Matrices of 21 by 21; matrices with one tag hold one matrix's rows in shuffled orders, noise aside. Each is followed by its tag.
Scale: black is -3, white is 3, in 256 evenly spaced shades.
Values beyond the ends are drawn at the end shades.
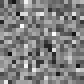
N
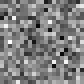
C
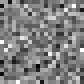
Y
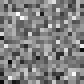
Y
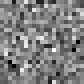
N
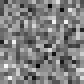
C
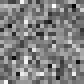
N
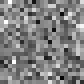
C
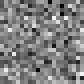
C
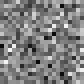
C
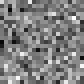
Y
